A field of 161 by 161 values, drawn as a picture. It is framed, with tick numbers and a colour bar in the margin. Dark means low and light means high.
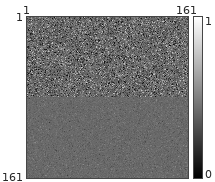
Stripes: none. Seam: horizontal, 50% of the way down, the bottom part calmer. Average level on the scale: 40%. Mirror symmetry: none. Histogram: heavy tails on both sides. Slope: none.
